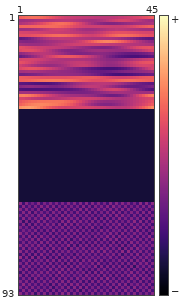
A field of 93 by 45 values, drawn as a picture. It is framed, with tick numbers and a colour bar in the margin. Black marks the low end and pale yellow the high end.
It is made of 3 by 1 panels. Panel 1,1: middling, streaked across, strong in contrast. Panel 2,1: very low, flat. Panel 3,1: low, checkered.
